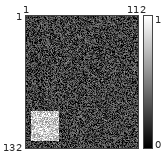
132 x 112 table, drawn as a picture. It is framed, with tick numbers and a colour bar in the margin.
There are no regular stripes. In the bottom left lies a patch that is higher than the rest. Overall the values sit about 30% of the way up the scale. Neither half mirrors the other.
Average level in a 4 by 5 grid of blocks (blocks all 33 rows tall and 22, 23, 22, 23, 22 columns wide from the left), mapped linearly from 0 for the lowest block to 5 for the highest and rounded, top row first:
0 0 0 0 0 | 0 0 0 0 0 | 1 1 0 0 0 | 5 3 0 0 0
